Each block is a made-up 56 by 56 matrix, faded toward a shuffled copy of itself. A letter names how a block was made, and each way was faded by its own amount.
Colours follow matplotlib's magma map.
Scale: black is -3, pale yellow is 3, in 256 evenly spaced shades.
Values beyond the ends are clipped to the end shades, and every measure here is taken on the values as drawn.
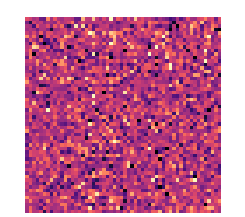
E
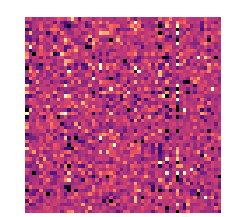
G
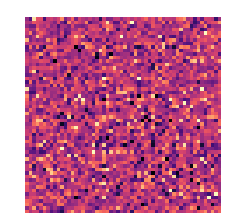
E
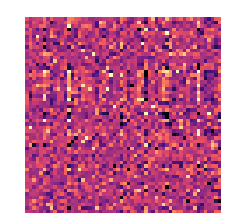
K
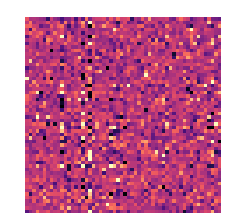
G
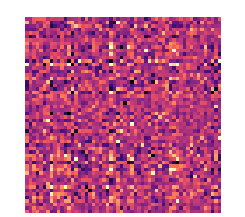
K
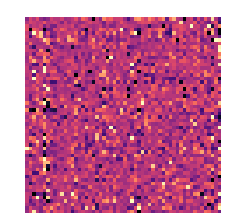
G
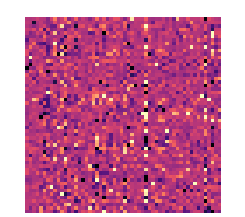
G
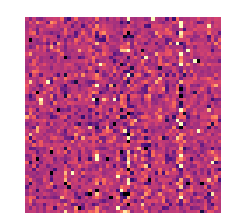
G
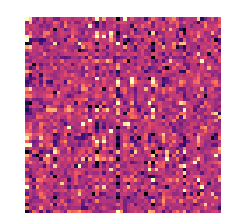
G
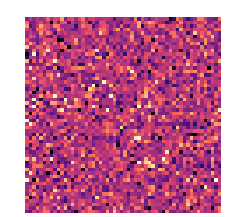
E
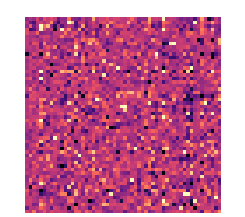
G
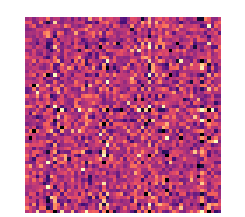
K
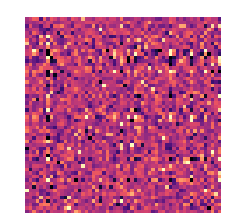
K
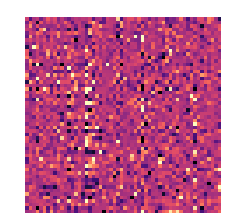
G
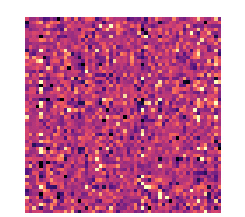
G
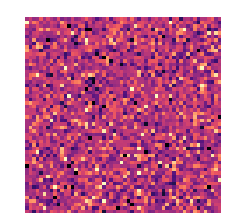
E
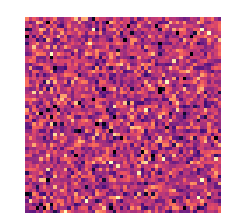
E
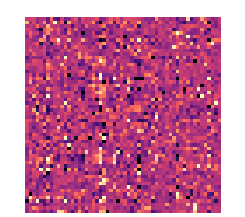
G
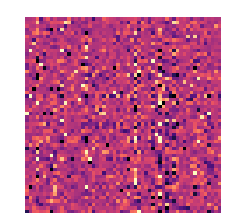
G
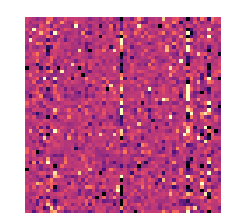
G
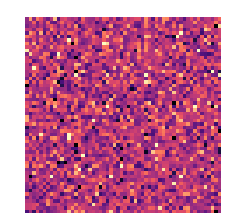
E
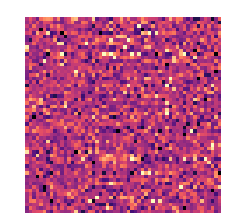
E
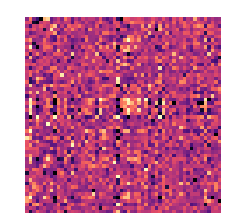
K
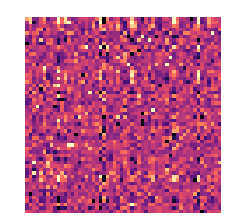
K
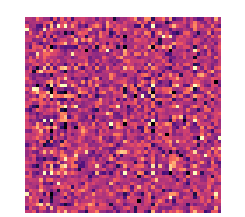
K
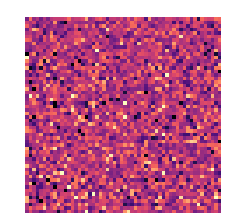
E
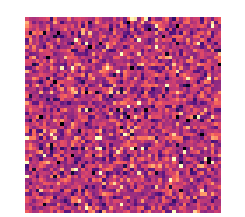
E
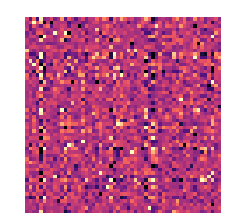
K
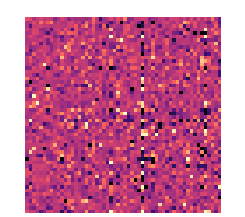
G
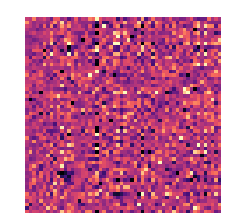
K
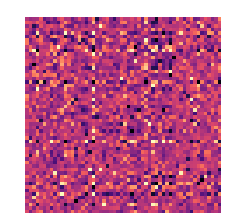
K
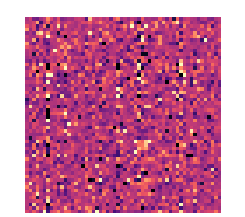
G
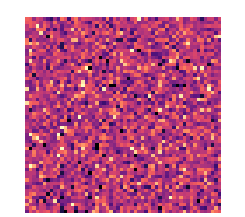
E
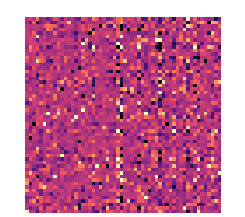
G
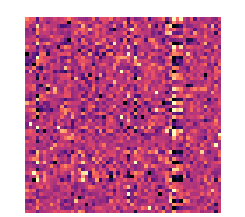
K
